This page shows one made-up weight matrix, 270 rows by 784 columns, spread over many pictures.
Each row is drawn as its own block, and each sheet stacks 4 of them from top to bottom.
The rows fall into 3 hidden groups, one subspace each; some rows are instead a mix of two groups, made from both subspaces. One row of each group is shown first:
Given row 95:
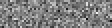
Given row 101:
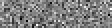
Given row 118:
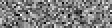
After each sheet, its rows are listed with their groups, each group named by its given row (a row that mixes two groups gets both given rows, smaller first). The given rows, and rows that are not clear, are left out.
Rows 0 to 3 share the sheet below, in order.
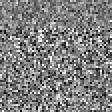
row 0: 95
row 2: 118
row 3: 95
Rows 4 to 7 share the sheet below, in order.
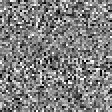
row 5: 101
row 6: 118
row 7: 118
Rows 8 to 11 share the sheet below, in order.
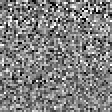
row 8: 95
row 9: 95 and 101
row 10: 101
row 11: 101
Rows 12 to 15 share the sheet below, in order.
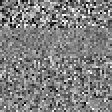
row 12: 95 and 101
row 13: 95
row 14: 118
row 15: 95
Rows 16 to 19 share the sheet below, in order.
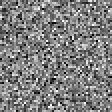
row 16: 95
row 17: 101
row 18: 95
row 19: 95
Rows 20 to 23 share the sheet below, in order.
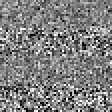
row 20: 95
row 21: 101
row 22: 118
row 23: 101
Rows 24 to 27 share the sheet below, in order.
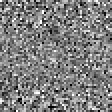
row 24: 101
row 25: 95 and 118
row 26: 95
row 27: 95
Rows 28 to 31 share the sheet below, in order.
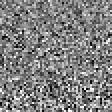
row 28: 118
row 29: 95 and 118
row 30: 101 and 118
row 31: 118
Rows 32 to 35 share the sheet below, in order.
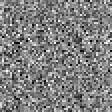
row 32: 101
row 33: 118
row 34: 101
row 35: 118
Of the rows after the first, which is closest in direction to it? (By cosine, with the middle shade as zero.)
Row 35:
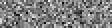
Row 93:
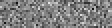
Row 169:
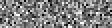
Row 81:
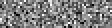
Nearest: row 81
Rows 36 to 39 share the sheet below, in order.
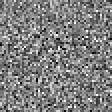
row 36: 118
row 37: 95
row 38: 95
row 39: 118
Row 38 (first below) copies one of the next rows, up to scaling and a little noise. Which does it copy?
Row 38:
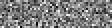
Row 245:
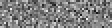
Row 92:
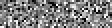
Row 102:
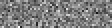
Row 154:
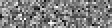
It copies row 102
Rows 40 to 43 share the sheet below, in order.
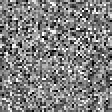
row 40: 95
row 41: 95
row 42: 118
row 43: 101 and 118
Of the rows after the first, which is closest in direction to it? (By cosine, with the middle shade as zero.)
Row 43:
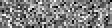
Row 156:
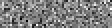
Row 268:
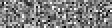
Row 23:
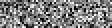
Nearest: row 23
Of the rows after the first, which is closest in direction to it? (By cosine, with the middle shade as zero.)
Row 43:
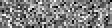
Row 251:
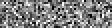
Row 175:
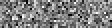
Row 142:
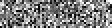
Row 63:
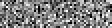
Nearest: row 251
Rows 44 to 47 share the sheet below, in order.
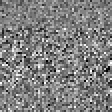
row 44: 101
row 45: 101
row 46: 118
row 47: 118
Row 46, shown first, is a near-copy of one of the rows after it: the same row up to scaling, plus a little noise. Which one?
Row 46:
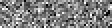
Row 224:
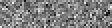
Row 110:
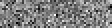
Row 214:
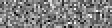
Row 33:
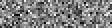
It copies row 224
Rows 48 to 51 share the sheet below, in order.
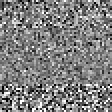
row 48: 101
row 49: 118
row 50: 118
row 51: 101
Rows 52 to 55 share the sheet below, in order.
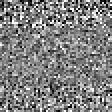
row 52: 101
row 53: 95
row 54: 95
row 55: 118
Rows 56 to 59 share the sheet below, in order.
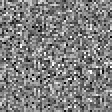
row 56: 101
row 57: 101
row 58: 118
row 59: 118
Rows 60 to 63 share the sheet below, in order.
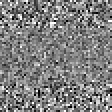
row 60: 95
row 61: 101
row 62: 95
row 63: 118
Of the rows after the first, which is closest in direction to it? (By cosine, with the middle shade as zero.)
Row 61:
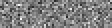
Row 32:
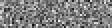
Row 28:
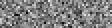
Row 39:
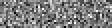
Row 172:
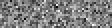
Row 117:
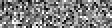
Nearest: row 117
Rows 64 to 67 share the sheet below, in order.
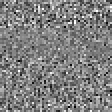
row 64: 118
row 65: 95
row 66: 101
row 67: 118
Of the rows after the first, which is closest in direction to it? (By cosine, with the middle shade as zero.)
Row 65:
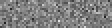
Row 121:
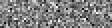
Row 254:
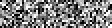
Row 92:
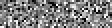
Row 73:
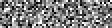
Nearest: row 121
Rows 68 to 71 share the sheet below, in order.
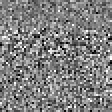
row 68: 95
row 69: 95
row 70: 118
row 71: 118
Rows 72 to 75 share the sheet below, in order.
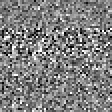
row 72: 95
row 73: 101
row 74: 95
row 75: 101
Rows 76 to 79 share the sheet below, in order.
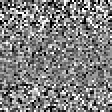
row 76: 95
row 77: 101
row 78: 95 and 101
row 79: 95 and 101
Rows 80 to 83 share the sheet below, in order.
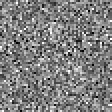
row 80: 95
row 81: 118
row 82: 95 and 118
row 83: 95
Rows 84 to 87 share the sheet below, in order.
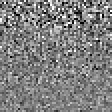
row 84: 118
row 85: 118
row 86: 95
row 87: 101 and 118
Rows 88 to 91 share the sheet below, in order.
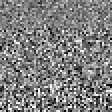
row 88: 101
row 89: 118
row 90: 118
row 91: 118
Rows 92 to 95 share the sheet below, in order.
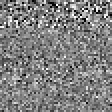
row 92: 95
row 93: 95
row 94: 101
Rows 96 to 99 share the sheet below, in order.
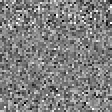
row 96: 118
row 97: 95
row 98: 101
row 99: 95
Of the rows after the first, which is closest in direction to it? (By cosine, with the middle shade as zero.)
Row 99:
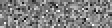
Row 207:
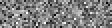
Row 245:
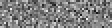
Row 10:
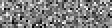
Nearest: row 245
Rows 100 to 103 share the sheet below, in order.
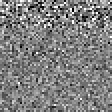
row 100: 101
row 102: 95
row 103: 95
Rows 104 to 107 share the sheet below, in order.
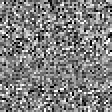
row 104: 118
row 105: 118
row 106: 101 and 118
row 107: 101
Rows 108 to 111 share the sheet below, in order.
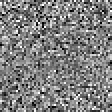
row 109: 95
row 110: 118
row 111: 95
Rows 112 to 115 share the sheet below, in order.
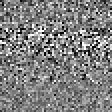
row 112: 101
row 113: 101
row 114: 95
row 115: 101 and 118
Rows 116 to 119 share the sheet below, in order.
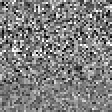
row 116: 118
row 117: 101
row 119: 95 and 101
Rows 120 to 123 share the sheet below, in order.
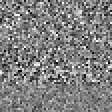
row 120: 118
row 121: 95
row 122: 95
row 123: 101
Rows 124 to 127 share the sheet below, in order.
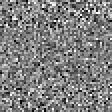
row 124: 95
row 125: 118
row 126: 95
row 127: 101
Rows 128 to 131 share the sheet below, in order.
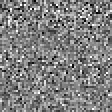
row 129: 95
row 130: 101
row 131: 95
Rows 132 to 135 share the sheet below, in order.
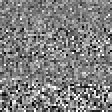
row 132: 101
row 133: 101 and 118
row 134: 101
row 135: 95
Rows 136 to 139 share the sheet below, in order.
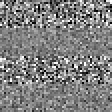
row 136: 118
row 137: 95
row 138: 101
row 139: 101
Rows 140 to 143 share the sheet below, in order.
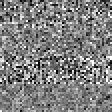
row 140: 101
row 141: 95 and 118
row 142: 118
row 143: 118
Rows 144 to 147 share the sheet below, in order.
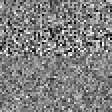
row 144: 118
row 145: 118
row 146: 95
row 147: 118
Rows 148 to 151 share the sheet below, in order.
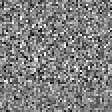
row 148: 101
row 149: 101
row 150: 95 and 101
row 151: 118
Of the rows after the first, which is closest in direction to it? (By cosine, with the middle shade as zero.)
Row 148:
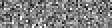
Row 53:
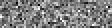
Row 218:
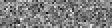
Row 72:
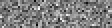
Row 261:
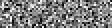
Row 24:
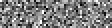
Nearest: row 24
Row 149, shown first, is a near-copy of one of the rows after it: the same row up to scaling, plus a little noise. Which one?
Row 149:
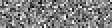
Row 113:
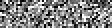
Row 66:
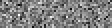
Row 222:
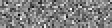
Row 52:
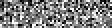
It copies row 222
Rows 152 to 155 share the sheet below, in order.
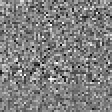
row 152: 101
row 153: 118
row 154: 95
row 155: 95
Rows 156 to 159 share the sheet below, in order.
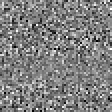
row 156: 101
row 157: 95
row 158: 101
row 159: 101
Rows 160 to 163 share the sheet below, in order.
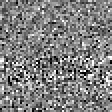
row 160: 95
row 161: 101
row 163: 101
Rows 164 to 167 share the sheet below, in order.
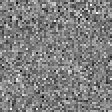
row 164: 95
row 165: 101
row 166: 118
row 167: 95 and 101
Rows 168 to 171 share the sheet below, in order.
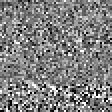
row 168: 101
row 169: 118
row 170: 101
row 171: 95
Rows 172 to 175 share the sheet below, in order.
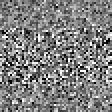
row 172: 95
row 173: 118
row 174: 95 and 118
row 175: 95 and 118
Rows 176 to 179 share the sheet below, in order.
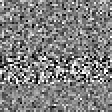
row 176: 101
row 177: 101
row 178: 95 and 101
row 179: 95
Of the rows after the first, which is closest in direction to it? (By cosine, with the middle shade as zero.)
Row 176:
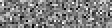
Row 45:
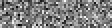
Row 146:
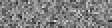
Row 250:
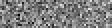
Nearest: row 146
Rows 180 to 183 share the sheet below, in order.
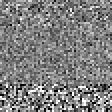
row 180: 101
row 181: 118
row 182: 101 and 118
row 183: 101
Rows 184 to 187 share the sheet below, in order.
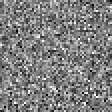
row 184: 118
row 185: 95
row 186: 118
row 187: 95
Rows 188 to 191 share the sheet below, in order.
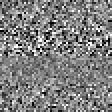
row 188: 95
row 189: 101 and 118
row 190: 95
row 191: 95
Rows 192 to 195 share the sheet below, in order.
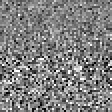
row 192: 101
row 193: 118
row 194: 118
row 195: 101
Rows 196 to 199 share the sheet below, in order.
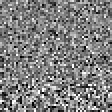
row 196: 95
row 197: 95
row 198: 101
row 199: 95
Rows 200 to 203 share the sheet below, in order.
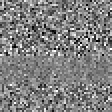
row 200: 101
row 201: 95
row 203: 95 and 101
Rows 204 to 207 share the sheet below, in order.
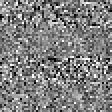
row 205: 118
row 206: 95
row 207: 95 and 118
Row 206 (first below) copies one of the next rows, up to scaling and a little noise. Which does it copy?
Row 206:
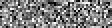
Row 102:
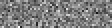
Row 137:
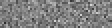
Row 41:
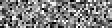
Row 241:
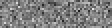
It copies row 241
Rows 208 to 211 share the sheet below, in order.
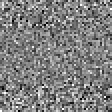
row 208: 101
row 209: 118
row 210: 118
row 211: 101 and 118
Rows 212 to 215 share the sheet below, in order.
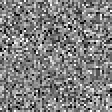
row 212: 118
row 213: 95 and 118
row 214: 118
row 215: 118
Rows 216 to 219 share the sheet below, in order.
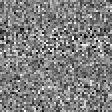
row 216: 118
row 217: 101
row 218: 101
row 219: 95
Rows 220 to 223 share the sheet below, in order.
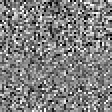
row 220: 95 and 118
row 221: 118
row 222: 101
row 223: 101
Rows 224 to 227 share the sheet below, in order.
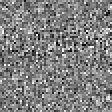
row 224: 118
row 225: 101 and 118
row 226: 101
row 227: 101 and 118
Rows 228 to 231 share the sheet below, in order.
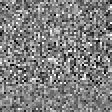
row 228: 118
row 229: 118
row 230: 95
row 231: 101
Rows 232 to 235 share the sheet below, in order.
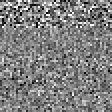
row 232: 95 and 101
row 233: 118
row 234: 101
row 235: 101
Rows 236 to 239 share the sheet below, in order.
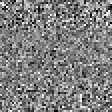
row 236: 118
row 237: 95
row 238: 101
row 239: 101 and 118
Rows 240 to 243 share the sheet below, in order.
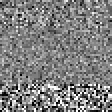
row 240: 95 and 101
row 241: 95
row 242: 101
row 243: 95
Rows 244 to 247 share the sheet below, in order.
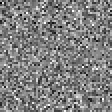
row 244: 95 and 118
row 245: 95
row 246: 95
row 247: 118
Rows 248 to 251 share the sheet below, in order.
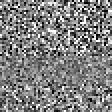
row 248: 95
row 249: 95
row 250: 101 and 118
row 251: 118
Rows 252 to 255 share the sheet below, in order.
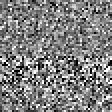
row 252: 95
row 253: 101
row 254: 118
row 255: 118
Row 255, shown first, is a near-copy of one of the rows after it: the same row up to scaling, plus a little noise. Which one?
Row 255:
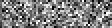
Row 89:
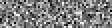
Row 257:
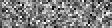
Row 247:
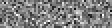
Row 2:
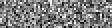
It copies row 257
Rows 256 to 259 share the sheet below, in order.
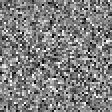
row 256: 95
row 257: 118
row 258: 95
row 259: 95
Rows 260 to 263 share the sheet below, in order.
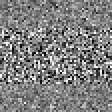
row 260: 95
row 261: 101
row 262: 118
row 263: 95
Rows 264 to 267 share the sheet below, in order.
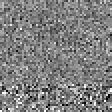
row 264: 101
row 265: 118
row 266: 95 and 118
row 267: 95 and 118
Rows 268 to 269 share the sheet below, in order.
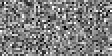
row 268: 101 and 118
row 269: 95 and 101
